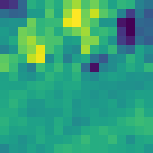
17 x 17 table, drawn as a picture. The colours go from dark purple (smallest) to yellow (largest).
Ninth with the highest average: top middle. Seam: horizontal, 50% of the way down, the bottom part calmer. Mirror symmetry: none. Average level on the scale: 60%. Ninth with the lowest average: top right.
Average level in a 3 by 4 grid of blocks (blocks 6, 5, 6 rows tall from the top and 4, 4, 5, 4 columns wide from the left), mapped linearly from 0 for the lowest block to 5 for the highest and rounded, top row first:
3550 | 4423 | 3334
